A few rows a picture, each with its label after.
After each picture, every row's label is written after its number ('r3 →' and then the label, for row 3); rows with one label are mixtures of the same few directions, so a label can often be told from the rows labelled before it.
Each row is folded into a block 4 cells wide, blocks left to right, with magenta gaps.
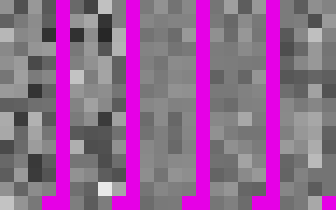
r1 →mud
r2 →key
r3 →mud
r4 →key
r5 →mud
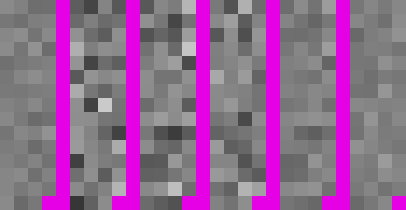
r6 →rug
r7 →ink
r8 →key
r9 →key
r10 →key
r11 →mud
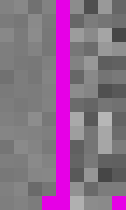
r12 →key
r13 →mud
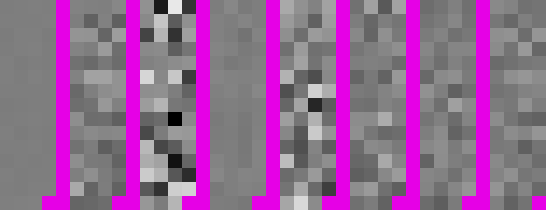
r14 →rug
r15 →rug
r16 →key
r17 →mud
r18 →ink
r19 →key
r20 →ink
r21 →rug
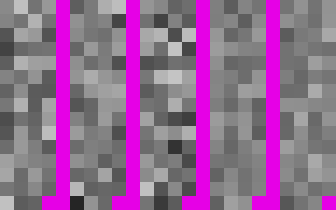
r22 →ink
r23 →rug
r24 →rug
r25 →ink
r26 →mud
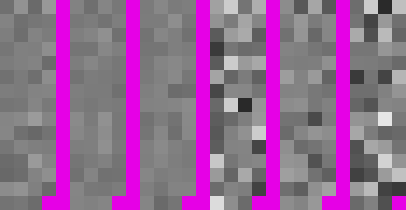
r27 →key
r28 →mud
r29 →ink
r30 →ink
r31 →key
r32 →key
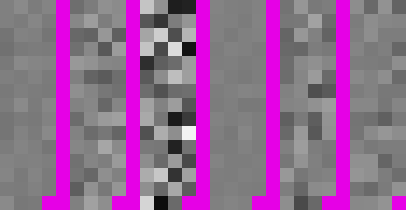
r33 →ink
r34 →rug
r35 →rug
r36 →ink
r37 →ink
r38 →key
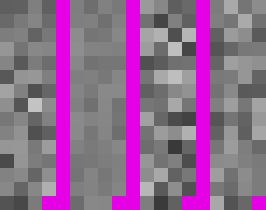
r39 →ink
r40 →ink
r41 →rug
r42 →ink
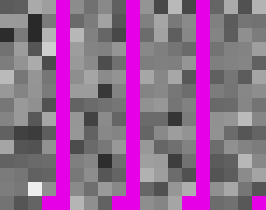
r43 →key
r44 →mud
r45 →key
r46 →key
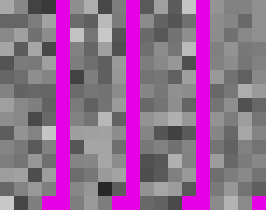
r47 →rug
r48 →key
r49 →key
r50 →ink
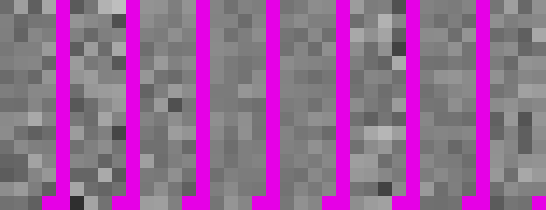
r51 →key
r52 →rug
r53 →ink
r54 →ink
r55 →rug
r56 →key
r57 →rug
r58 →mud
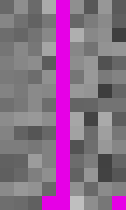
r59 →key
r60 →mud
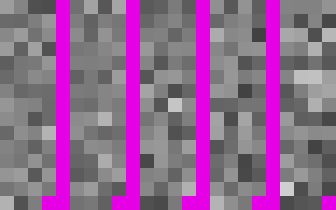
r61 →rug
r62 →key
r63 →ink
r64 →mud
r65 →rug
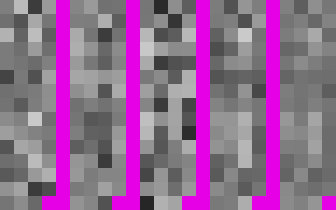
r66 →key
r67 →mud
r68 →ink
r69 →mud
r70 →mud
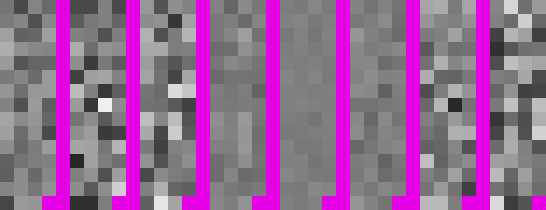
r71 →ink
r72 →ink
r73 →ink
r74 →mud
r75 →key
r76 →mud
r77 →ink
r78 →ink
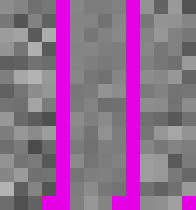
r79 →rug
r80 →ink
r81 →key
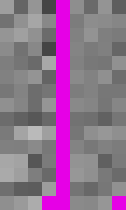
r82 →key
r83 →key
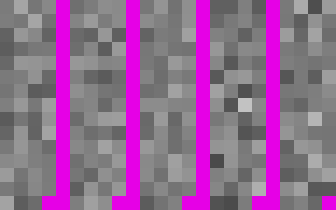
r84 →ink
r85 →rug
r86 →mud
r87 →ink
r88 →key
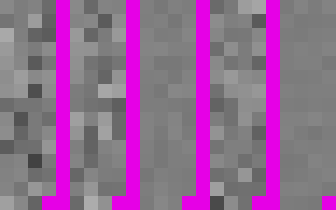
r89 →mud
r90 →ink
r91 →ink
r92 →rug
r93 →key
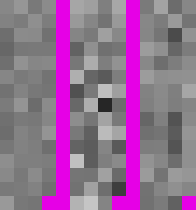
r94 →ink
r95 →ink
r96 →mud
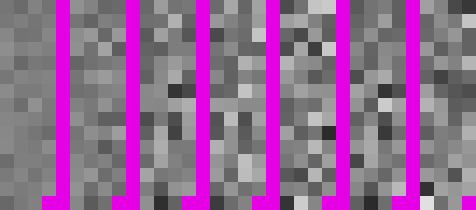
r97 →ink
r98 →rug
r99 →ink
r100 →mud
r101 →rug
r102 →ink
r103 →rug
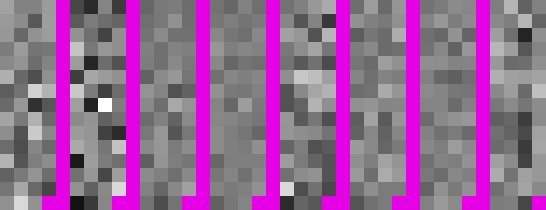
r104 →ink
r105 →ink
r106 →ink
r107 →ink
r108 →rug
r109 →mud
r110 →rug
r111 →mud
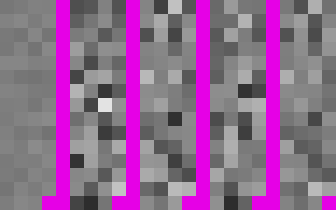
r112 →rug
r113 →ink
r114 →key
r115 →ink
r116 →key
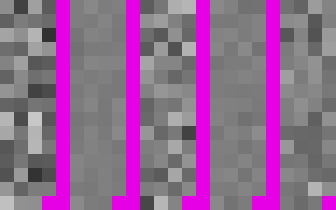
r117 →mud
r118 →ink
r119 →rug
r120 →rug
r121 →key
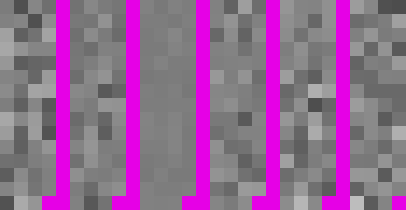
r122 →ink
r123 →ink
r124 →mud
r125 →key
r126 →ink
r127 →rug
